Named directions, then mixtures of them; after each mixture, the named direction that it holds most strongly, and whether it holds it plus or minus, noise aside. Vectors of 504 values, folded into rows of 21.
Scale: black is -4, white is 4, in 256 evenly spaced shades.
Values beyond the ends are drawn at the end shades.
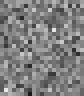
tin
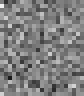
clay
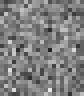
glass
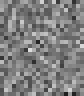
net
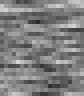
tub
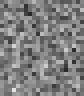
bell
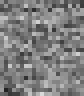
tin, minus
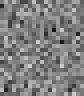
clay, minus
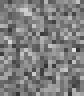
bell, minus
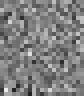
tin, plus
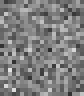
glass, plus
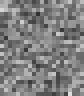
net, plus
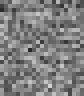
net, minus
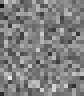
clay, minus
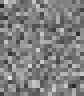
clay, minus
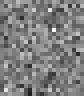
tin, plus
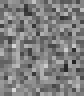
bell, plus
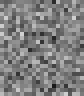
net, minus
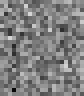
bell, minus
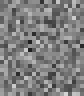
net, minus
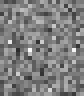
glass, plus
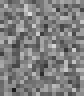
bell, minus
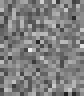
net, plus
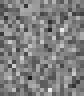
glass, plus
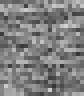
tub, plus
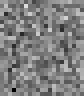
bell, minus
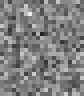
bell, minus
